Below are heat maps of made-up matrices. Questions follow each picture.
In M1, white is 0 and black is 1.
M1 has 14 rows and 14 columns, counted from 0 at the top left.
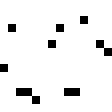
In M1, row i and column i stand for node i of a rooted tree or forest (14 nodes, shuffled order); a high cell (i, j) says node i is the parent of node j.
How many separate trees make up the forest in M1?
2
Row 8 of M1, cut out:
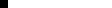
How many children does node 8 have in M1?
1
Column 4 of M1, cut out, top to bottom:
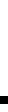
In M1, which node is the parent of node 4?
12
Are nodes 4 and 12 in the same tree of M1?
yes
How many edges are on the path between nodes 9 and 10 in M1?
3
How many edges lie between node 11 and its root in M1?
0
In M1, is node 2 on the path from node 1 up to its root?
no
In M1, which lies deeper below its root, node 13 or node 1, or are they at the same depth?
the same depth
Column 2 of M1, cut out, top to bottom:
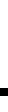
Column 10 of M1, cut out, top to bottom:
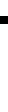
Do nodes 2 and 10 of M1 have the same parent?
no
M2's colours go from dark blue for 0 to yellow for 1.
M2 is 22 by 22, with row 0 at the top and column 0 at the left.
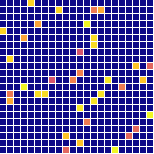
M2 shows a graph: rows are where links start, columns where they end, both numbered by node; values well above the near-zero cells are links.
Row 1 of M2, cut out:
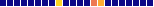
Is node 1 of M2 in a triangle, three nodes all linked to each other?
yes
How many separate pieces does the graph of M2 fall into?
5
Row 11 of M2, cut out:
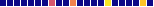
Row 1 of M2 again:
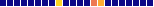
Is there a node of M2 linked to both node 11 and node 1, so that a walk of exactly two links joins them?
no
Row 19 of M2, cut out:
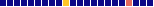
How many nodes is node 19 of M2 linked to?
2
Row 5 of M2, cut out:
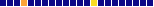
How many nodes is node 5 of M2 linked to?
2
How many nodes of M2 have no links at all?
1
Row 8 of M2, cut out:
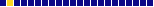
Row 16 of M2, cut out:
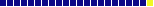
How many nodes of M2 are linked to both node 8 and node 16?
0
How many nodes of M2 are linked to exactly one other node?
11
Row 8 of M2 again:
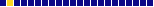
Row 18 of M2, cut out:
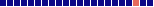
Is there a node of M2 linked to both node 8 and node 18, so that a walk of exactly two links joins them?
no
